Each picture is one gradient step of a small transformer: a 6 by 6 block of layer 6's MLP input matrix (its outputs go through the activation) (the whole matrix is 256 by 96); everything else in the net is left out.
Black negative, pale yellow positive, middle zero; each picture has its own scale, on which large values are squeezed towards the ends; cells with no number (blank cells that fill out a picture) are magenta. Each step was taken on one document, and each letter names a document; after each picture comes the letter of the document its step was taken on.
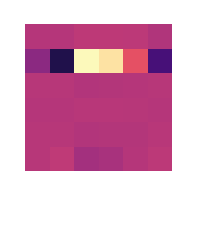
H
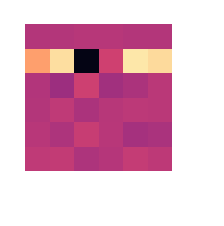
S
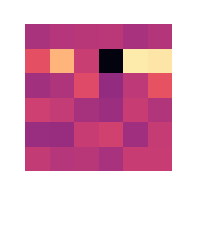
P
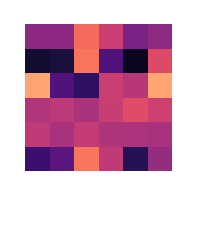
S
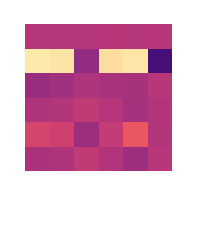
P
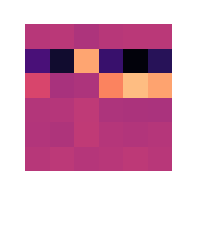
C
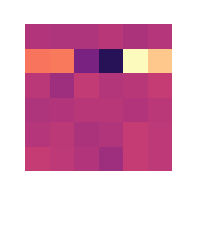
P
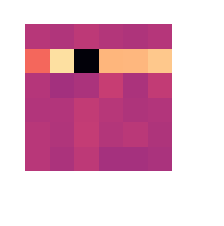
C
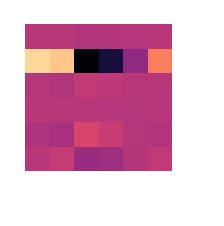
H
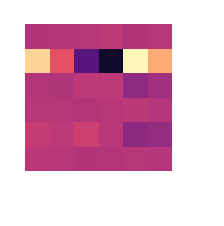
P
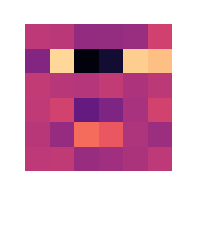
H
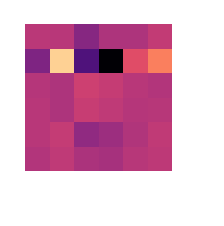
H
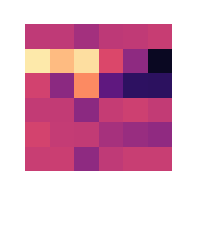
C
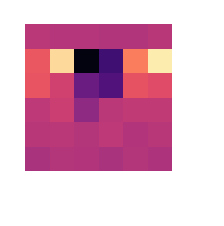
S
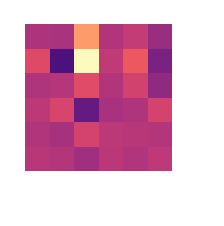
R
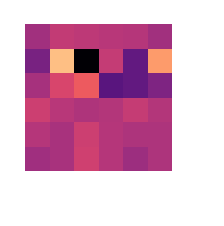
S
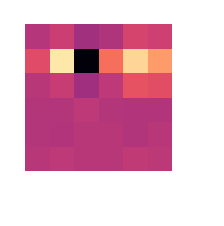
C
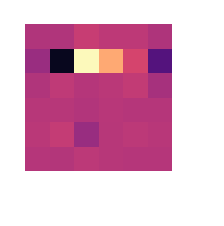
R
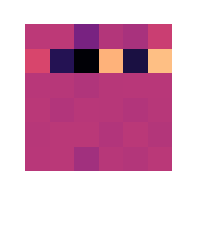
R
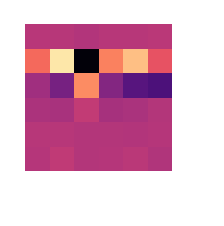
C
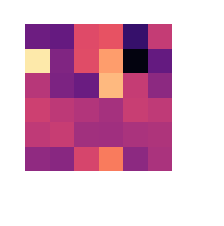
P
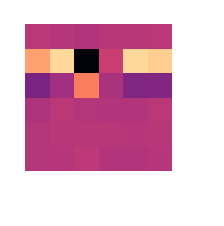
S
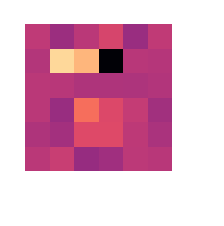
H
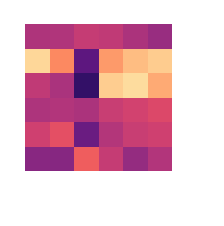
C
